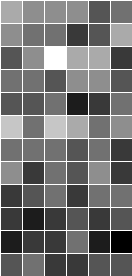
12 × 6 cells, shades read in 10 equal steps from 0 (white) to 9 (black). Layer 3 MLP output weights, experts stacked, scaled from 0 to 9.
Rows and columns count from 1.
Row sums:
26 30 23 30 37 21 33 33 35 41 44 37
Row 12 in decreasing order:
7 7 6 6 6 5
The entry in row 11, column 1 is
8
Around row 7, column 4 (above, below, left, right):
3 6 5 5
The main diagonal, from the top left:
3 5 0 4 7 4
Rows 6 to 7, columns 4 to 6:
3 5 4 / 6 5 7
